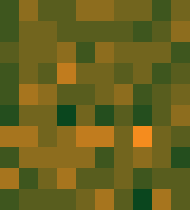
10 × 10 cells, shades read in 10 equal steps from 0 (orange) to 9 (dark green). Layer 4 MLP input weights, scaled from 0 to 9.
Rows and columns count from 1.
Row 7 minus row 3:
-3 -2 0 0 -5 -2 0 -5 0 -1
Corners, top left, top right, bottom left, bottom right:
7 5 7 6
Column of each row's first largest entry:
1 1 5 1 1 4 10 10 2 8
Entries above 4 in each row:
7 9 8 9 7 9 4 5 8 8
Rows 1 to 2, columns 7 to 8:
5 5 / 6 7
